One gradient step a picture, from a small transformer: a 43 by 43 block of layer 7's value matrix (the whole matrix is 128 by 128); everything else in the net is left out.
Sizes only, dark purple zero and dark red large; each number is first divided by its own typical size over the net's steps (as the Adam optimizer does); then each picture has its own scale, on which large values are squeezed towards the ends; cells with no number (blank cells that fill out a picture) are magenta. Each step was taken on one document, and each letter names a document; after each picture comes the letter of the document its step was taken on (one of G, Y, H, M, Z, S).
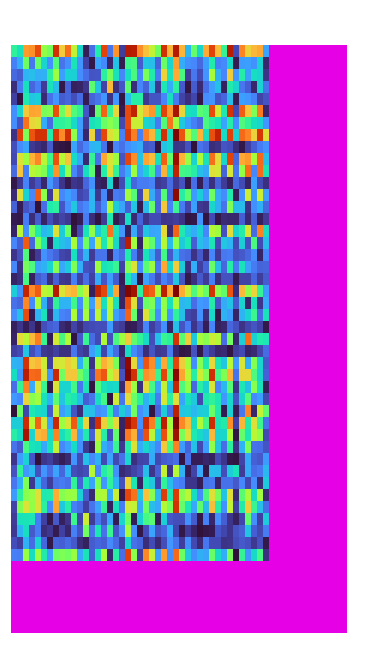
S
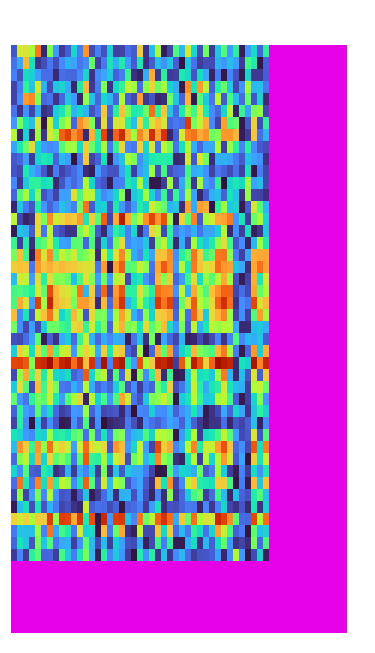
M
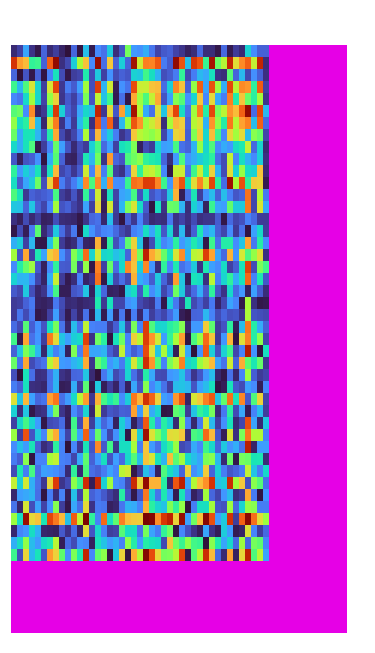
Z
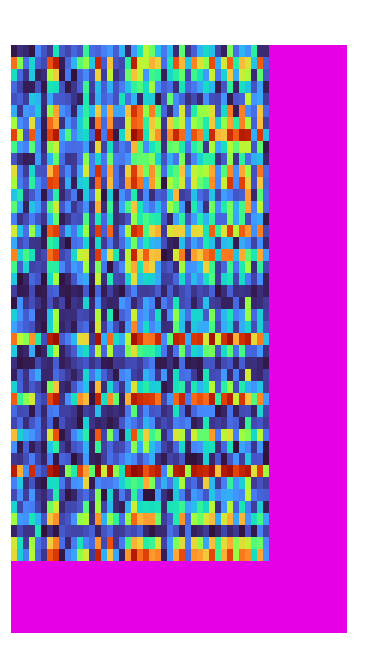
Z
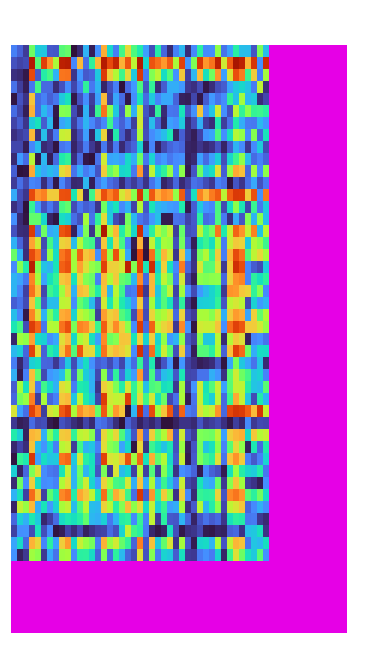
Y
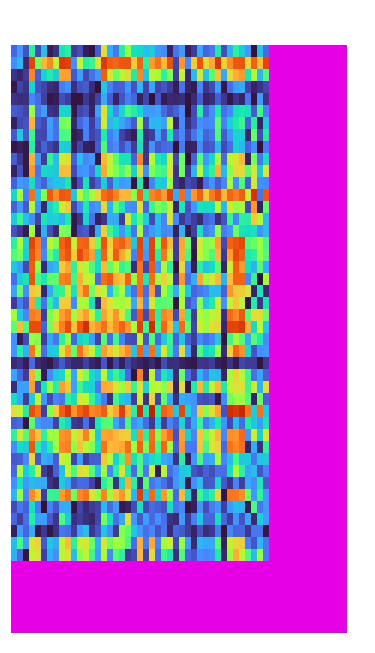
Y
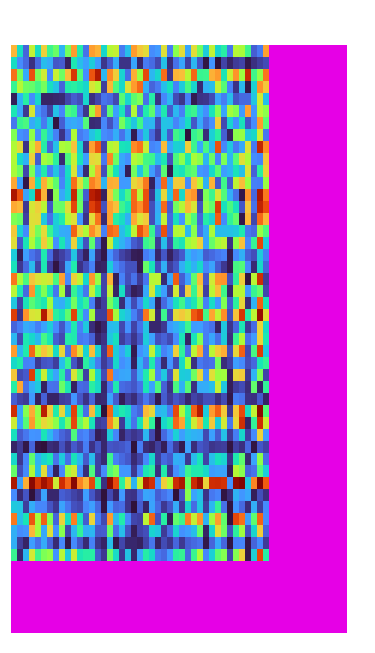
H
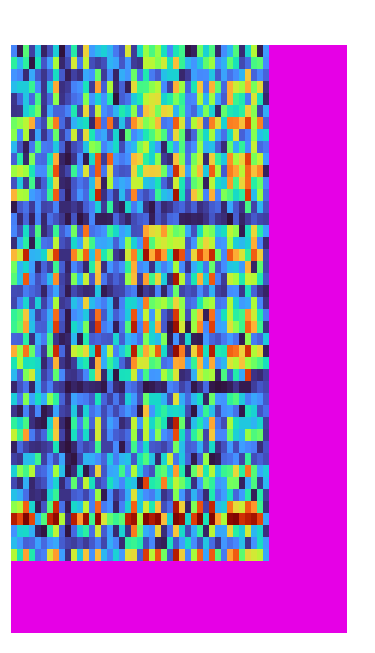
Z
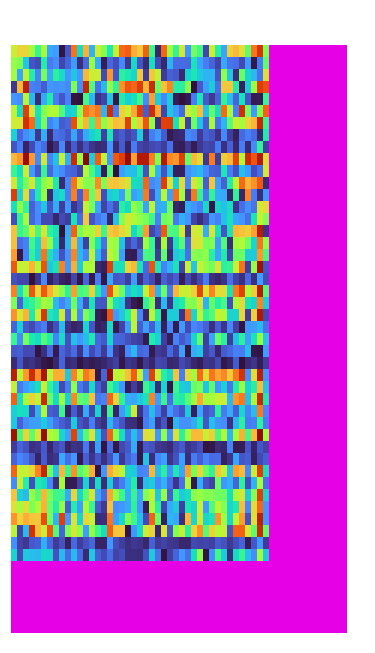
H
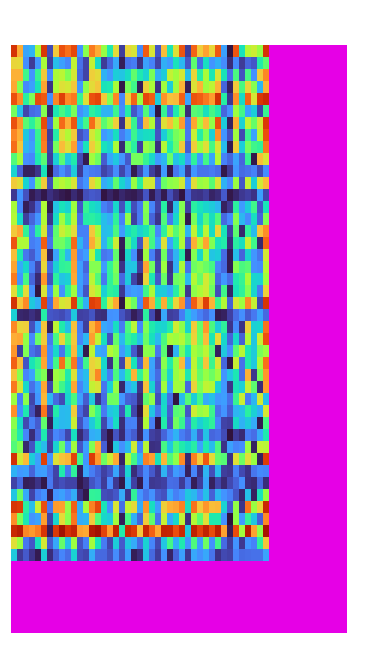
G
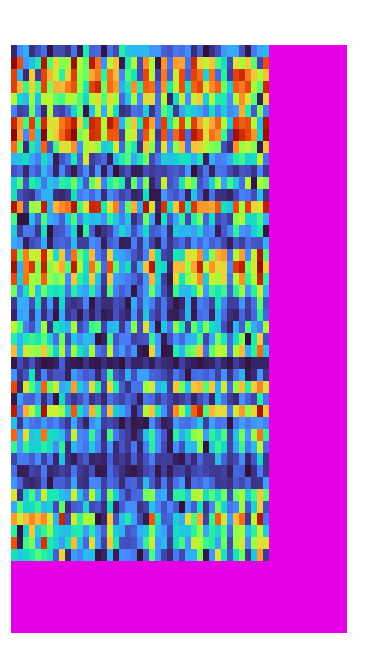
H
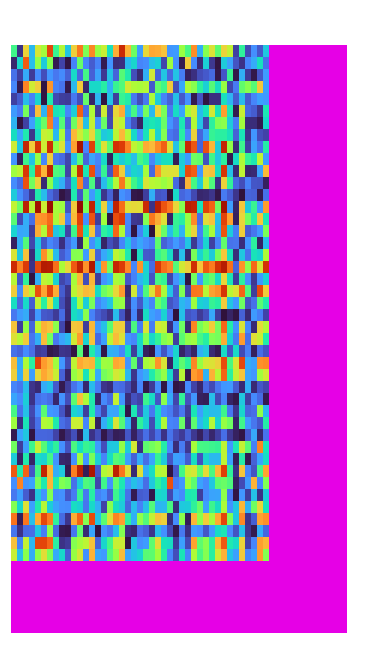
M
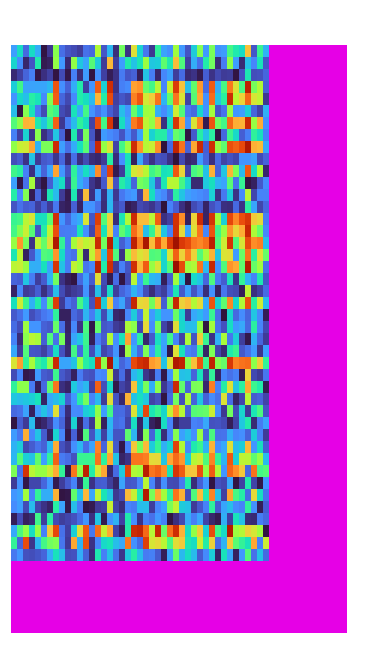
Z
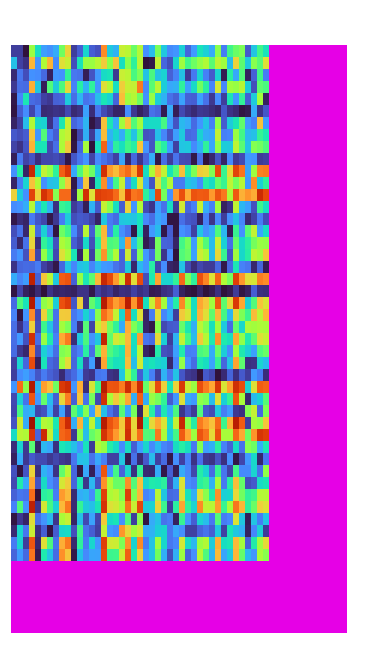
Y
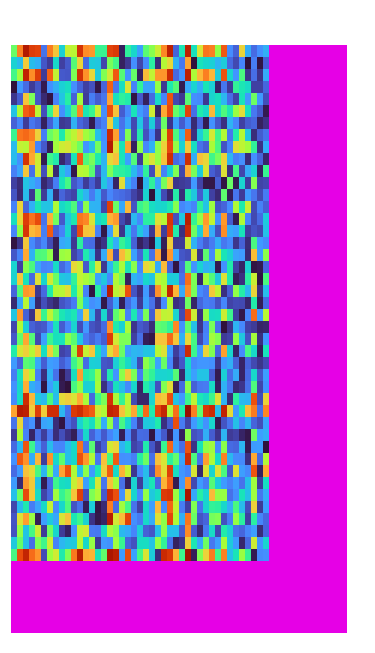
M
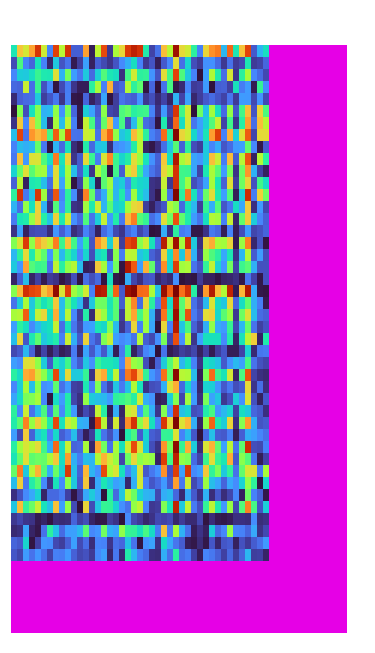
S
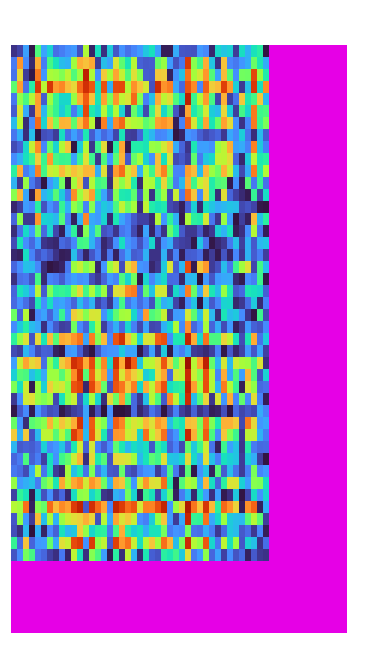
M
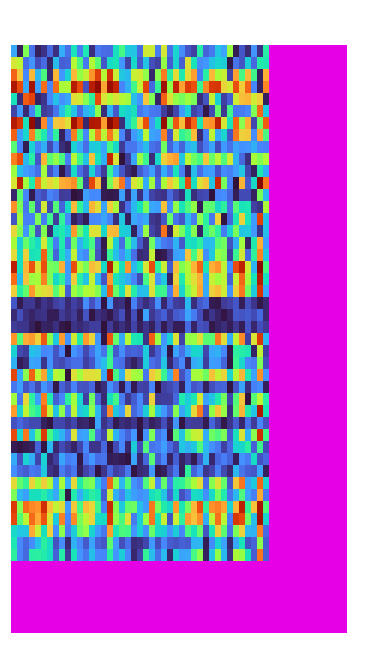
H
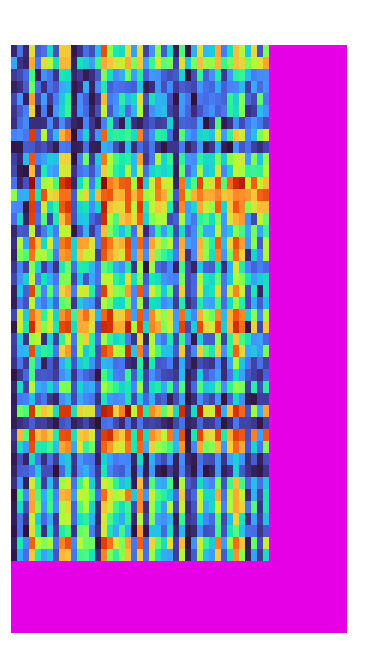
Y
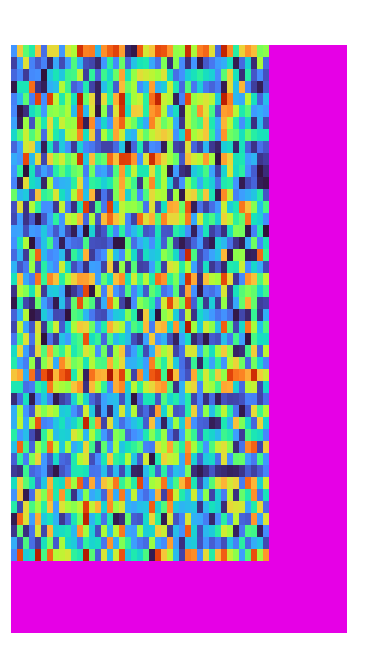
M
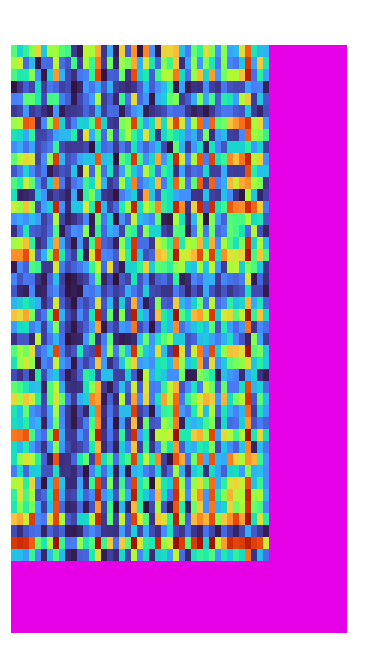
Z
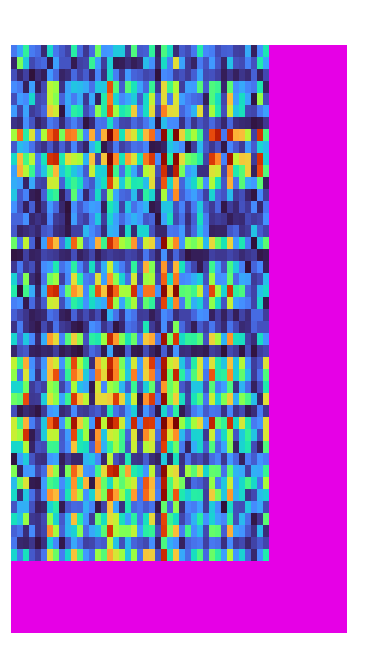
S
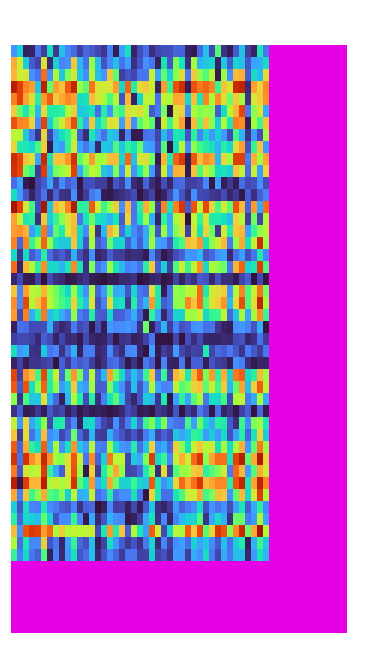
G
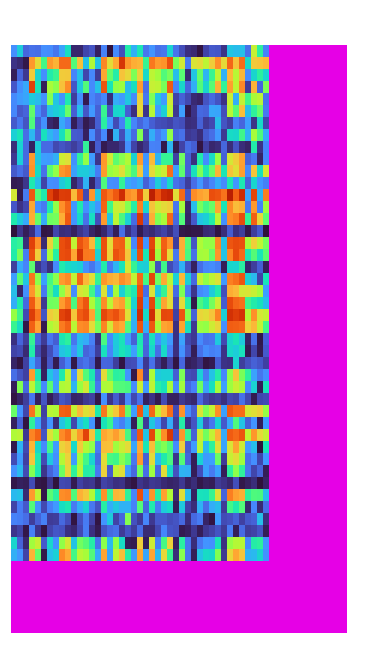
Y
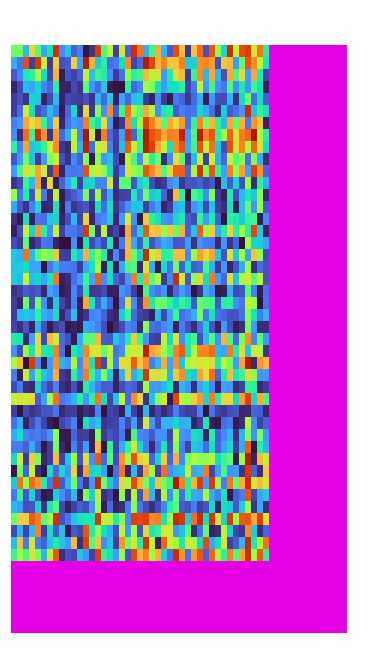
Z
